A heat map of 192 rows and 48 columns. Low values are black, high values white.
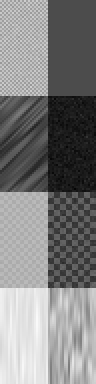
The table splits into 4 rows of 2 panels. Panel 1,1: high, checkered. Panel 1,2: low, flat. Panel 2,1: low, slanting up to the right. Panel 2,2: very low, fine-grained, faint in contrast. Panel 3,1: high, checkered, faint in contrast. Panel 3,2: low, checkered. Panel 4,1: very high, streaked downward, faint in contrast. Panel 4,2: high, streaked downward.
